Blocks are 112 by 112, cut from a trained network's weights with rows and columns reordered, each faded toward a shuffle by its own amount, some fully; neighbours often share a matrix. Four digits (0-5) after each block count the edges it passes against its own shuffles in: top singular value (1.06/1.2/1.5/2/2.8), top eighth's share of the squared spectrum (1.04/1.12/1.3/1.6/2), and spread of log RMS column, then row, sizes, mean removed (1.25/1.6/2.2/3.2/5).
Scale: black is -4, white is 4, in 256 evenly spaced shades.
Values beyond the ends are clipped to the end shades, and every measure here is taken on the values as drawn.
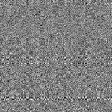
5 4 1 3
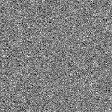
4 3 2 1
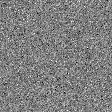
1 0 0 0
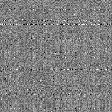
4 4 1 3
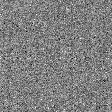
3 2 0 1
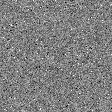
0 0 0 0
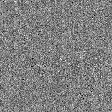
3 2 0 1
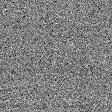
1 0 0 0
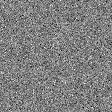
2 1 0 0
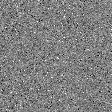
1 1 0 0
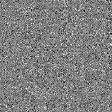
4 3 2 2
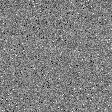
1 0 0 0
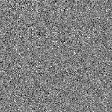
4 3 2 2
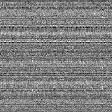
5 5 2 3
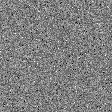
0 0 0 0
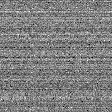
4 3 1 2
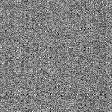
3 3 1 2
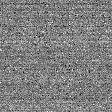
3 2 0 1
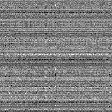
5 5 2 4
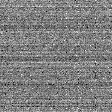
4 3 2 2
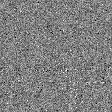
3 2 0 1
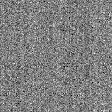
3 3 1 2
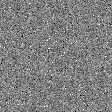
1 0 0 0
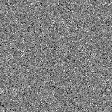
3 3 1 1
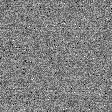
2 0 0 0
